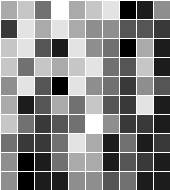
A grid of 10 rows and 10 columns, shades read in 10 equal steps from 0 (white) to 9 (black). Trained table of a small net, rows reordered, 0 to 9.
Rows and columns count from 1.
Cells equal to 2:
9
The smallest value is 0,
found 2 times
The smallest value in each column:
2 1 2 0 1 0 1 5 1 4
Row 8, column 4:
5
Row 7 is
2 5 7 6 5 0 4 7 7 8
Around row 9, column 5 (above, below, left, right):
1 4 5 3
